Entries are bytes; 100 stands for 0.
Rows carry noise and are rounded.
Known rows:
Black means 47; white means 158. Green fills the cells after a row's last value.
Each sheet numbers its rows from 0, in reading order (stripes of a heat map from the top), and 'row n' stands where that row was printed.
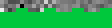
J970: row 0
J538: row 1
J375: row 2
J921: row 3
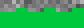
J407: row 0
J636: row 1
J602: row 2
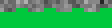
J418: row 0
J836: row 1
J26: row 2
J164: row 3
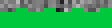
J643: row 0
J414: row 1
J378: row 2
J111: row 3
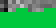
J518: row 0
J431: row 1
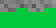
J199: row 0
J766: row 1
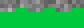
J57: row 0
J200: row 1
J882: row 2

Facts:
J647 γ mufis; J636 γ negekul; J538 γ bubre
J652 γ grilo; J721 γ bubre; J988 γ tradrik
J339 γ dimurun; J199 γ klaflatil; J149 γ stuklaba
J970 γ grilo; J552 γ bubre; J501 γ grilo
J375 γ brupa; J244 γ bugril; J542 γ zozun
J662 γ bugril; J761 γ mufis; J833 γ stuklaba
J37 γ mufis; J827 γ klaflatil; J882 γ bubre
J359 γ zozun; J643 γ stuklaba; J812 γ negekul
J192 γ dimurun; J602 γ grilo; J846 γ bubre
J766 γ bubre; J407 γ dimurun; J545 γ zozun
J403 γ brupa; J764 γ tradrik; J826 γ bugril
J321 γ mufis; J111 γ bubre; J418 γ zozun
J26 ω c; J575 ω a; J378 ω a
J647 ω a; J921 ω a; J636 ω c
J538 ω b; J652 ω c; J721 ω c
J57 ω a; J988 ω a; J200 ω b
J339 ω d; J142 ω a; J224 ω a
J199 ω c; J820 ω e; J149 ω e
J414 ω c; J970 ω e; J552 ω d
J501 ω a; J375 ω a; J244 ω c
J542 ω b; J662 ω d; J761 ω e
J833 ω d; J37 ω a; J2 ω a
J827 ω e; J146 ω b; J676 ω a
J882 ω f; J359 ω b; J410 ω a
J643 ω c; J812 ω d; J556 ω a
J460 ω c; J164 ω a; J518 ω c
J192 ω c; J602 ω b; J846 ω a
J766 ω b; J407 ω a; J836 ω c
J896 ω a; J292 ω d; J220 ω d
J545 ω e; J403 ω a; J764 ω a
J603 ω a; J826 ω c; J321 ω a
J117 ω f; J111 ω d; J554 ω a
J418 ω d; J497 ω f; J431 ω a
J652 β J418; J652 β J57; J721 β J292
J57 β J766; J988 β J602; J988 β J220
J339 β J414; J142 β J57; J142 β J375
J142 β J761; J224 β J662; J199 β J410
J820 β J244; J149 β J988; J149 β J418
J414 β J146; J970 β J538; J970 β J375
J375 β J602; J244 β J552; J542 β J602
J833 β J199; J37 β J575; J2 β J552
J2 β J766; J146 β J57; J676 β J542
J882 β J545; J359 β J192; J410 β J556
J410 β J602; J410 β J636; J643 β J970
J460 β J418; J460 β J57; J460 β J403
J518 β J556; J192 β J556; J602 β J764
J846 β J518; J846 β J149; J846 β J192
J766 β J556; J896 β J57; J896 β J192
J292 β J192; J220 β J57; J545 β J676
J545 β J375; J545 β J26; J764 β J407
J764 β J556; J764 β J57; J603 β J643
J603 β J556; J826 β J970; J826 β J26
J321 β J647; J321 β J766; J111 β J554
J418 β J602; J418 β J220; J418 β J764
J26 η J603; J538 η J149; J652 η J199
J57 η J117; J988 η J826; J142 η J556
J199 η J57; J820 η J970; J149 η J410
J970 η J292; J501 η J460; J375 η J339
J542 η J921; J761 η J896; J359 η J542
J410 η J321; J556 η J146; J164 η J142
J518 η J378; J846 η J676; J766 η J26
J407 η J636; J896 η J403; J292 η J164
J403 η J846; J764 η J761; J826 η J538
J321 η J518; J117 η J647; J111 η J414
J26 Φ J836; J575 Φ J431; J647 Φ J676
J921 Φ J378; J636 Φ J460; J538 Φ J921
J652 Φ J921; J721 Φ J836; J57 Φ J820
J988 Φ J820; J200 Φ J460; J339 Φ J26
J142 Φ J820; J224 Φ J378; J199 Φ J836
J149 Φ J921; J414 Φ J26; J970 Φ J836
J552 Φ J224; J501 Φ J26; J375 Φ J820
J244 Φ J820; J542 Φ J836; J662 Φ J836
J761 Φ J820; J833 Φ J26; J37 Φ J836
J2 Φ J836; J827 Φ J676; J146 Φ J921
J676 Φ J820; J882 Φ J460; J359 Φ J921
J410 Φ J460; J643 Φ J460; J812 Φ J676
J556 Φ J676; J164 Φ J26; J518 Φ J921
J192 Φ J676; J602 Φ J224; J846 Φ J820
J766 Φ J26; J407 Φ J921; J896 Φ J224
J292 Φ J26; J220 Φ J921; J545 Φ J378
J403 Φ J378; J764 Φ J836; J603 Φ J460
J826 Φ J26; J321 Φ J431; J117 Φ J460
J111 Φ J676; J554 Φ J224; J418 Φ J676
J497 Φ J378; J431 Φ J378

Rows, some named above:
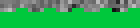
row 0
J57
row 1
J111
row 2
J146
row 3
J407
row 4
J378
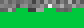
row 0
J460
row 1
J410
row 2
J339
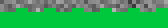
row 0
J244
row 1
J896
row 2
J846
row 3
J244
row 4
J292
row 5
J766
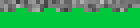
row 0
J37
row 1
J142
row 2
J418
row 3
J359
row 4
J460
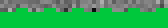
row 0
J460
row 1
J220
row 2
J827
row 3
J833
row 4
J636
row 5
J552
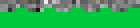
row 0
J662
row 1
J149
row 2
J764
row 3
J647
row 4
J542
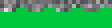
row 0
J556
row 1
J603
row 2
J761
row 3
J339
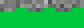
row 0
J2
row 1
J643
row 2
J721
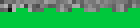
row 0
J826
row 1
J652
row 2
J647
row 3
J403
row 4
J676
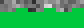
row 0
J192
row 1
J321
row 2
J501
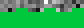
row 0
J833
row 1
J149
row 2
J820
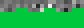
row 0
J812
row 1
J988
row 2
J545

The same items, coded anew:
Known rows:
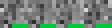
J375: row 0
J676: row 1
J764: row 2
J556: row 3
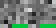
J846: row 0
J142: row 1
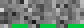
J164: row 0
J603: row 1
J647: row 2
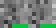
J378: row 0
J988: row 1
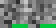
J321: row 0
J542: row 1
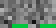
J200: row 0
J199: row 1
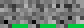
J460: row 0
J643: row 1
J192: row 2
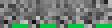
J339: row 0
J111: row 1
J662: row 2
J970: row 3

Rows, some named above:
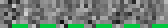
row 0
J149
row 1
J501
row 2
J882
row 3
J766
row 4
J292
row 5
J57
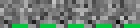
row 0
J37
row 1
J820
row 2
J826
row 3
J766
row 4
J552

